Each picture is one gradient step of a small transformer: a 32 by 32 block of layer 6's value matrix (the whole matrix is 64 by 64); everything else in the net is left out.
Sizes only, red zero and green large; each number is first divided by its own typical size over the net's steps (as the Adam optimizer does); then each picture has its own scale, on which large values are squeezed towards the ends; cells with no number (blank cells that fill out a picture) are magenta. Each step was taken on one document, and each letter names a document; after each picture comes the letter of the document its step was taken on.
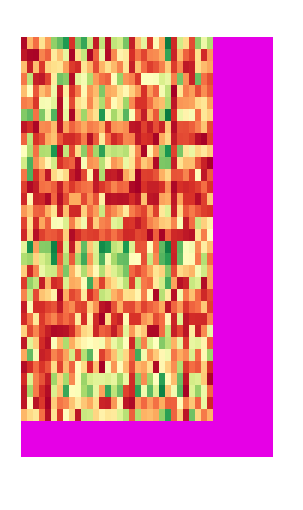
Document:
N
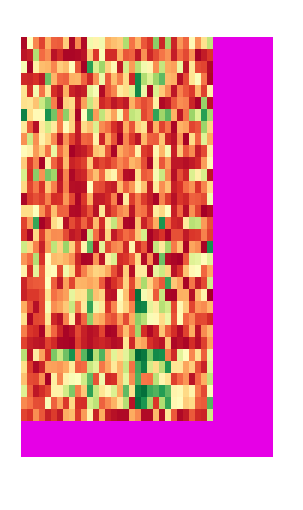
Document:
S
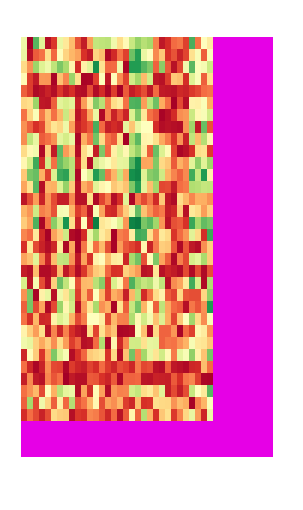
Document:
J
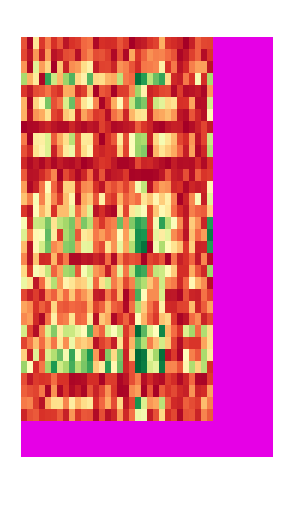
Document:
S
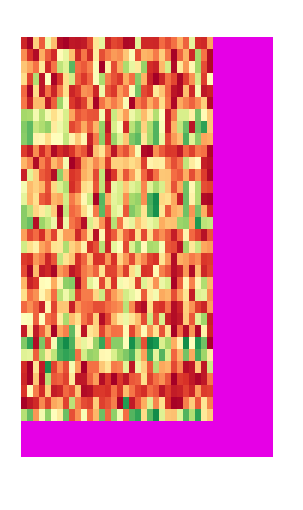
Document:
J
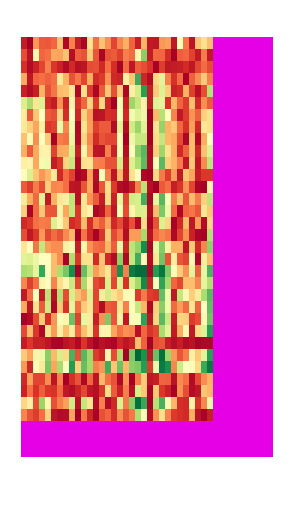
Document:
S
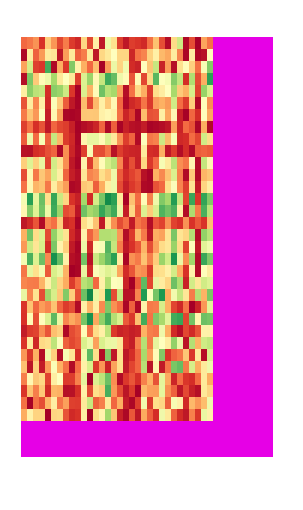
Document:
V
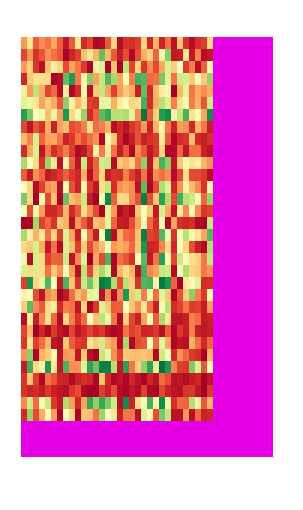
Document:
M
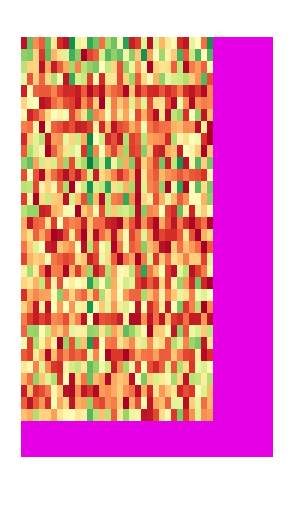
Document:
V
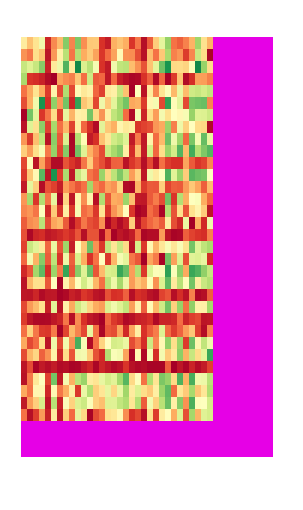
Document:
N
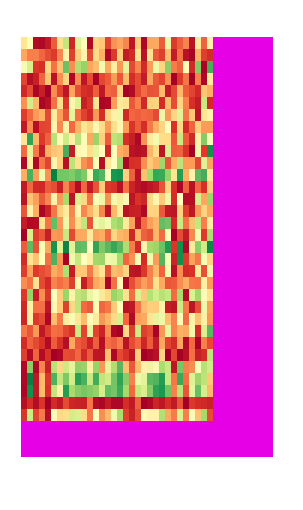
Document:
N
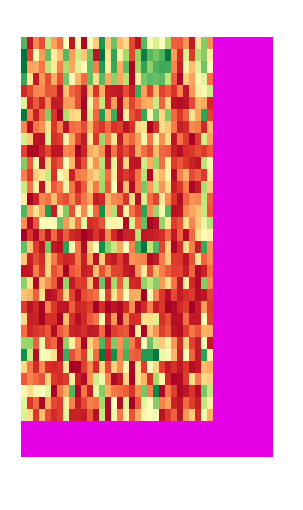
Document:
M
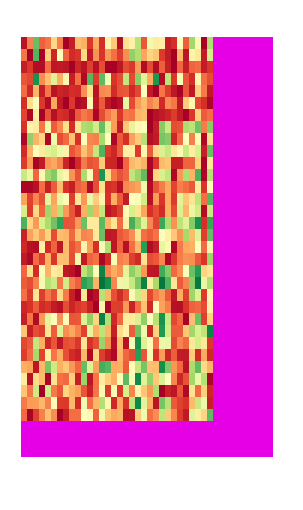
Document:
M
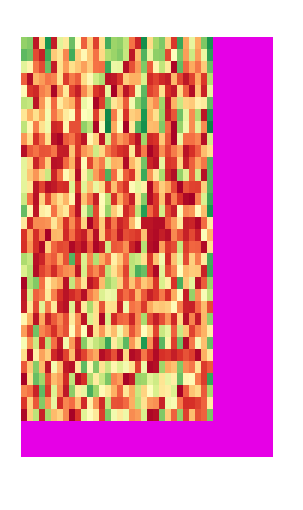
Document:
V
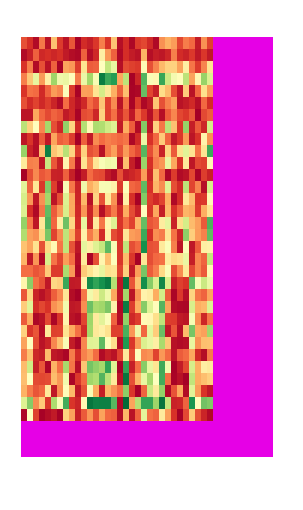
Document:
M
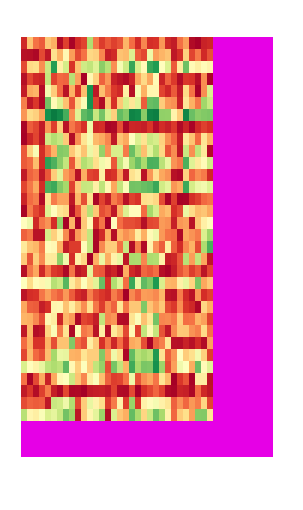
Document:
J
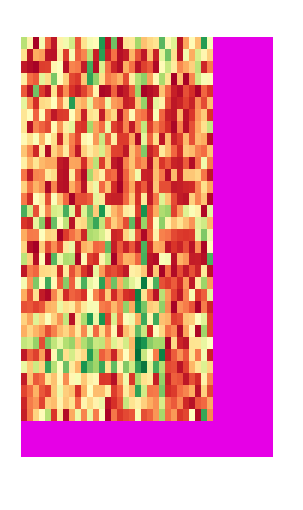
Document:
S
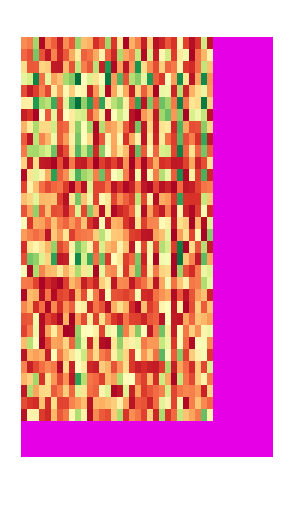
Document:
N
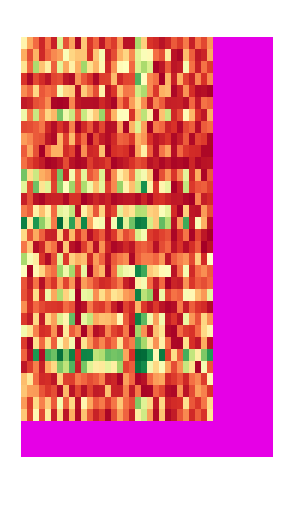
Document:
S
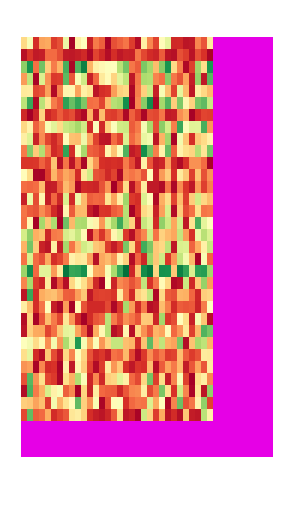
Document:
N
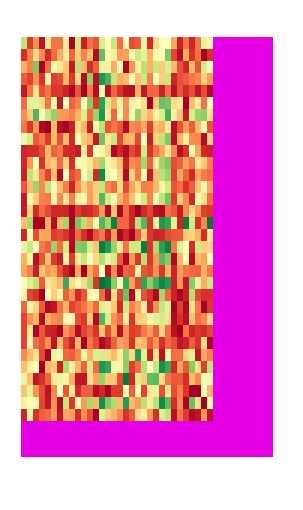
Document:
M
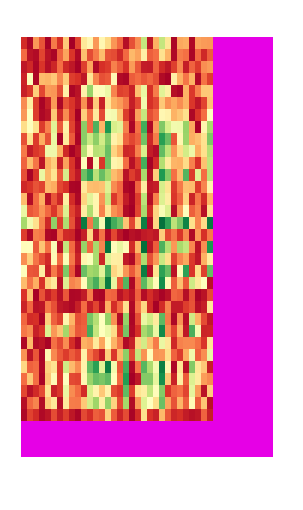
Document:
M
